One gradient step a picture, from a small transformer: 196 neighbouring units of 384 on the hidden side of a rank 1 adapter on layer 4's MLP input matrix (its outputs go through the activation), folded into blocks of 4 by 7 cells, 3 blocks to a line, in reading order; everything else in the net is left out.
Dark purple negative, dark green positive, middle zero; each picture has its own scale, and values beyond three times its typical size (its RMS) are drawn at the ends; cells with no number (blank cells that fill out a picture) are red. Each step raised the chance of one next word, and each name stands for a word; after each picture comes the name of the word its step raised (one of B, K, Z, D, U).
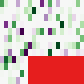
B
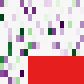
B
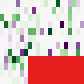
B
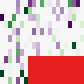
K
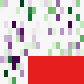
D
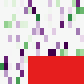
B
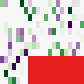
D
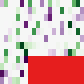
K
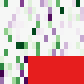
K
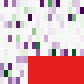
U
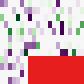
U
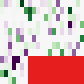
D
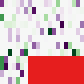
B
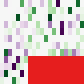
D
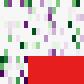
K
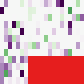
D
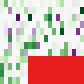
U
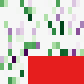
U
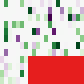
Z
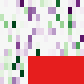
D
